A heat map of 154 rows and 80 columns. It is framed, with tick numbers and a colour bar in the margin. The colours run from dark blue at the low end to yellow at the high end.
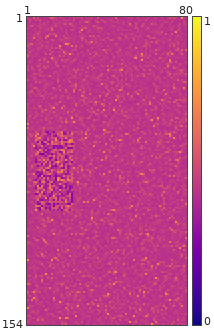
The grain is fine, like static. There is no overall slope. There are no regular stripes. The halves do not mirror each other. The middle left is the roughest part. An odd patch, rougher than its surroundings, sits in the middle left.
